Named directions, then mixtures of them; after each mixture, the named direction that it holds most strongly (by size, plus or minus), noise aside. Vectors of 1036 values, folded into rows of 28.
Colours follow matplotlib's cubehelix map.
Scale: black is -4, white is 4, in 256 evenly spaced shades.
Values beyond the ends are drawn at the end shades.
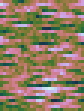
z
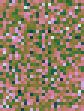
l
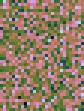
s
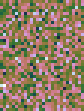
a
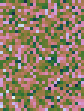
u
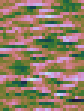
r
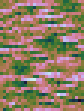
r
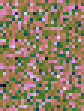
a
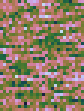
r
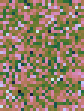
l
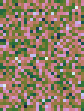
a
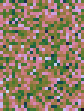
u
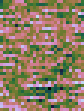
z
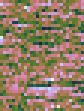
z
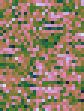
a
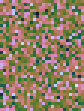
u
